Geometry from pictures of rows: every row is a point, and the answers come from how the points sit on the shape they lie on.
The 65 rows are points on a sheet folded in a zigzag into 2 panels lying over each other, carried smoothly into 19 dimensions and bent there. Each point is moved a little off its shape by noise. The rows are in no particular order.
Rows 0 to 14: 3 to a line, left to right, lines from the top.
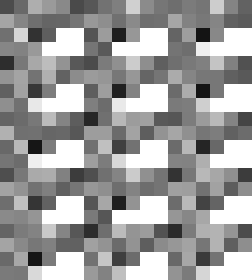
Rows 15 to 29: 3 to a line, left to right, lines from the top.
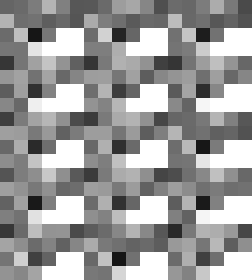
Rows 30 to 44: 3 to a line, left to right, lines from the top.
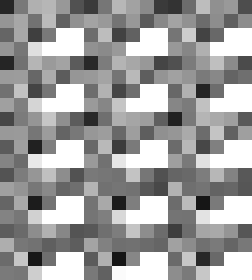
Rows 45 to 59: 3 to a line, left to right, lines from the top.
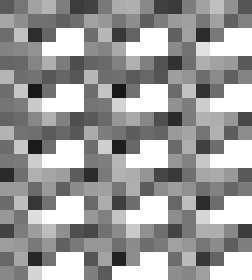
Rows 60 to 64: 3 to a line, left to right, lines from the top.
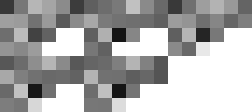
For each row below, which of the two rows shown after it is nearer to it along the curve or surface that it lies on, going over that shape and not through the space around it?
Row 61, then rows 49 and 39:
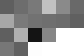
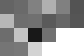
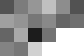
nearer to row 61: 49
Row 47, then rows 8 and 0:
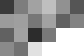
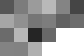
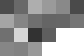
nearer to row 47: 8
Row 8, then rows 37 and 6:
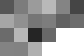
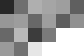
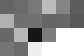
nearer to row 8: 37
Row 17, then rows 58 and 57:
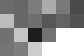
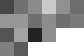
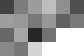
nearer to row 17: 58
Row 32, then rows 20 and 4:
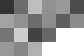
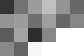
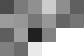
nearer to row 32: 20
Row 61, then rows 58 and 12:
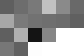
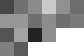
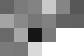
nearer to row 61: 58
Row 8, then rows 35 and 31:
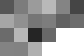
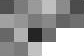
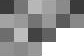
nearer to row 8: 35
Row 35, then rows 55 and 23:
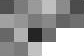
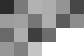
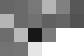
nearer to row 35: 55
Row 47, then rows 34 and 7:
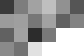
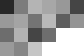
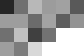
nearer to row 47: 34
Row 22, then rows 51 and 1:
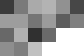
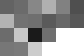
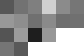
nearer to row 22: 1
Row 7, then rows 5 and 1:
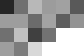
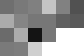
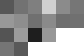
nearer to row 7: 1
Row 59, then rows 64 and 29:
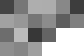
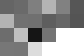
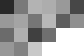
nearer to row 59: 29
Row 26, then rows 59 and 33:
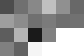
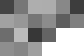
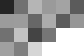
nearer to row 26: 33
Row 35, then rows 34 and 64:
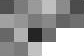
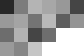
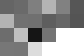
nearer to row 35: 34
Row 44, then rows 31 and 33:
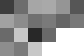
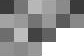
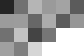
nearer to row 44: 33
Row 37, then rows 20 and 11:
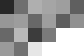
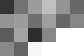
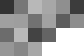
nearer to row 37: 20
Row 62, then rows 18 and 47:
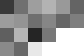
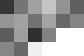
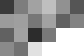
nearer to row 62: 18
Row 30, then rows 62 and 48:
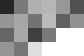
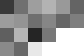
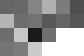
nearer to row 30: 62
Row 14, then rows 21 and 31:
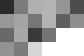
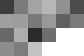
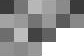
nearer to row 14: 21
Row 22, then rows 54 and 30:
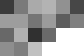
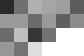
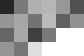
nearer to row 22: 30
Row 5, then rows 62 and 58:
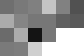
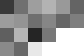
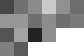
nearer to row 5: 58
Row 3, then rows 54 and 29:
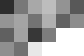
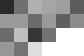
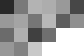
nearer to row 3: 29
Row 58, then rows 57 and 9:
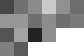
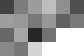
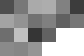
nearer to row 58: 57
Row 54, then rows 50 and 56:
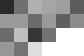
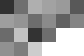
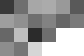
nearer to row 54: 50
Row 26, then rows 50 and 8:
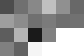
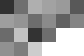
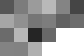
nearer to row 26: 50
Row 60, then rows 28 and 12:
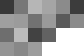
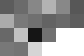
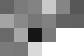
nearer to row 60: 12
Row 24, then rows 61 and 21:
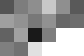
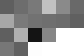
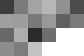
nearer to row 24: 21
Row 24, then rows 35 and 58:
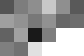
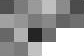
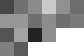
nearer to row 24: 35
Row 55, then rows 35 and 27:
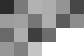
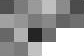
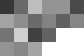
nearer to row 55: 35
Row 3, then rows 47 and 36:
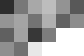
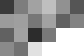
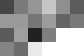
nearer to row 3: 47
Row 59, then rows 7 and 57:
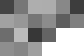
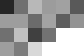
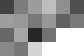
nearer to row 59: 57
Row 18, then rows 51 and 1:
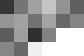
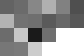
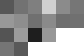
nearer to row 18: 1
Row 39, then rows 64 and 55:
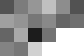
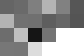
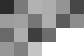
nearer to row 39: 55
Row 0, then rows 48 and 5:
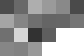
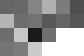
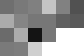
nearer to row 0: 48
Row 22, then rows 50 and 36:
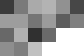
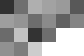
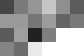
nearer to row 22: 36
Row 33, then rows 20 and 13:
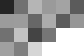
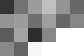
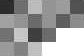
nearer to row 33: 13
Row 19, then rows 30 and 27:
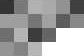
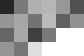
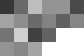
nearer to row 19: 30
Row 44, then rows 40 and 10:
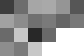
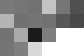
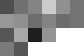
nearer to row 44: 10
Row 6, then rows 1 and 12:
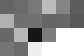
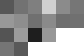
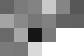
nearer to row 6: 1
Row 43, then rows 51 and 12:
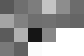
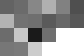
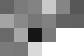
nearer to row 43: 51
